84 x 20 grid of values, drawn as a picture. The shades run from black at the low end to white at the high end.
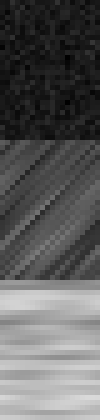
The table splits into 3 rows of 1 panel. Panel 1,1: very low, fine-grained, faint in contrast. Panel 2,1: low, slanting up to the right. Panel 3,1: high, streaked across.
